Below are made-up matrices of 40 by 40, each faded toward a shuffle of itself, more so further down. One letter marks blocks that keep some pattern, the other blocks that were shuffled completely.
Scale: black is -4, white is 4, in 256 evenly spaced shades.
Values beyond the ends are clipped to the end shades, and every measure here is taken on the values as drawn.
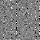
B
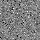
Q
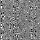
B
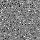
Q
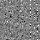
B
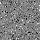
Q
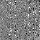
B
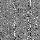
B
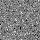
Q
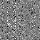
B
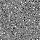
Q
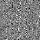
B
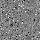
Q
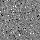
Q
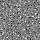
Q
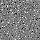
Q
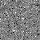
Q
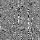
B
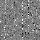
B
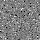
Q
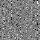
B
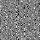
B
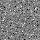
Q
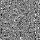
B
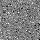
Q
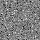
Q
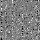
B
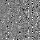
B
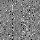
B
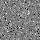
Q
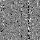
B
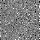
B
